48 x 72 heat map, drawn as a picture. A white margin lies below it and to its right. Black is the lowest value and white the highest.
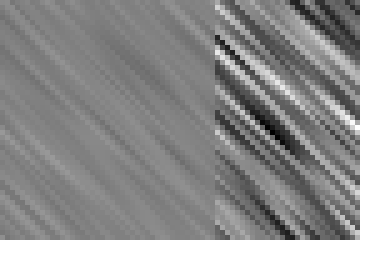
Neither half mirrors the other. No row or column stands out. The grain runs diagonally down to the right. Values change most from cell to cell in the middle right. A vertical seam about 60% of the way across splits the table, and the left part is calmer.
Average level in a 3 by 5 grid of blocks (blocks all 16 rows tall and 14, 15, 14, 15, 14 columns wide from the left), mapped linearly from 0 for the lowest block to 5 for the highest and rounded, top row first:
4 4 4 4 1 | 5 5 4 0 4 | 5 5 5 2 2
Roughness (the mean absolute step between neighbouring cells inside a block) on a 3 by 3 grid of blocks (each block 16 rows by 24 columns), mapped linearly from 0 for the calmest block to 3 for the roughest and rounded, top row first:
012 | 013 | 002
